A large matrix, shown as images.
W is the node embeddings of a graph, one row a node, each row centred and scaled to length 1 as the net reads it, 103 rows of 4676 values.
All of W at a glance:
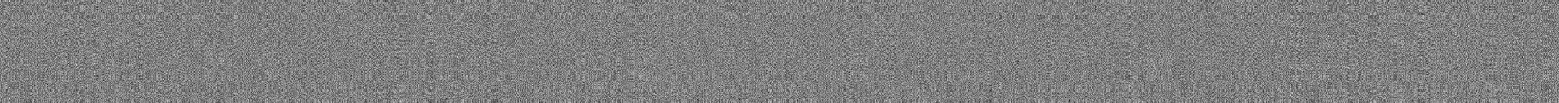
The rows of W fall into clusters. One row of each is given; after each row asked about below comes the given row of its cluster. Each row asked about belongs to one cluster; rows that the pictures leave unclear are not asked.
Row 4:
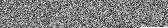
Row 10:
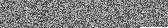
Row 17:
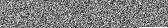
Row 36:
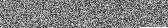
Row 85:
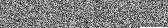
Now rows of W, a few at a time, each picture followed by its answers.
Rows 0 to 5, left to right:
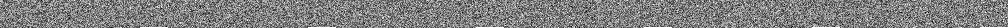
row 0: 10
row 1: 10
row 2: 17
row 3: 17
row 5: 10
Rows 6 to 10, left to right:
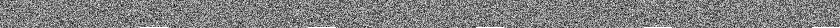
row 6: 36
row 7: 36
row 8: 10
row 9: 36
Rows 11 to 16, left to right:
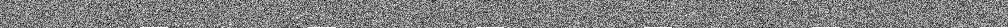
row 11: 10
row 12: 4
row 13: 85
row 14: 85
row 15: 17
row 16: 17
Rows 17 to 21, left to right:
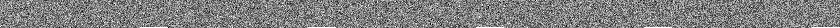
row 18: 17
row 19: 4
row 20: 10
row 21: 17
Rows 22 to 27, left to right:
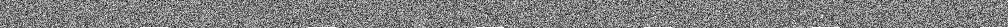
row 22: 85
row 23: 36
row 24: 36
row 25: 17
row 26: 36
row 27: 10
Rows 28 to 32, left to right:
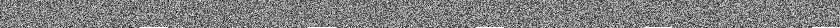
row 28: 4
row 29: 17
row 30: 4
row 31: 85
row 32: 10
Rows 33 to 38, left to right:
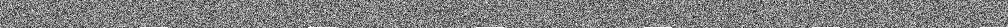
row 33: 17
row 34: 10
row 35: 36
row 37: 17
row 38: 85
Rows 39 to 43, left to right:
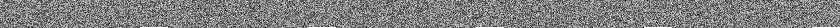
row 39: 10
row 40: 17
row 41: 17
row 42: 85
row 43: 85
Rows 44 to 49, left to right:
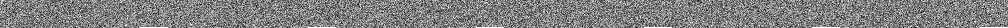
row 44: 17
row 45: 36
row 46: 36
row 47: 85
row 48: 4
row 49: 17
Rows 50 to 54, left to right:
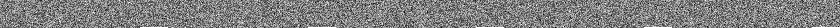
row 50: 10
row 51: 85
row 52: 36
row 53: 4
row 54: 4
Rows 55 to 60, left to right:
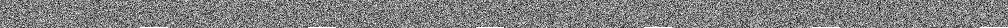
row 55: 85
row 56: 10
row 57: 10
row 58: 4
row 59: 36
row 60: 4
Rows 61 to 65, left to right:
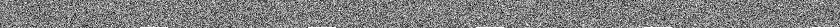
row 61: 4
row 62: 85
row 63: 4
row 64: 36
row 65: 36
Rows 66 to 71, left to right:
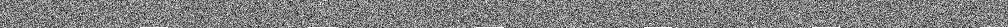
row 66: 85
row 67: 17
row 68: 36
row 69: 10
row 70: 85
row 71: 4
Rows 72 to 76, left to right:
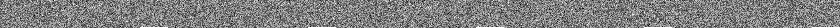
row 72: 4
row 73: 85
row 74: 4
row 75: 36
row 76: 36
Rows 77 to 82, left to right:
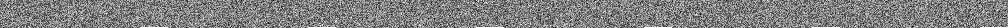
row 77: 4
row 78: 36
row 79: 36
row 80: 4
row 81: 17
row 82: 10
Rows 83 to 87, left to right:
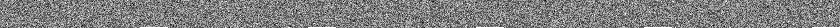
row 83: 4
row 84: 10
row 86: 10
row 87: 10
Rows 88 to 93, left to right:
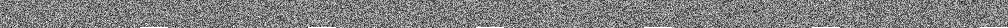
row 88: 10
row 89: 85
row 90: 85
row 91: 85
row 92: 17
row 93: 17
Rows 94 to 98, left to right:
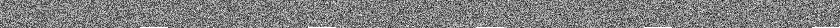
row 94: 10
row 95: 85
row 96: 17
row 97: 36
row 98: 10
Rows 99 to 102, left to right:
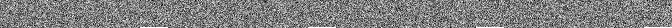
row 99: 85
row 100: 85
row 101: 85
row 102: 85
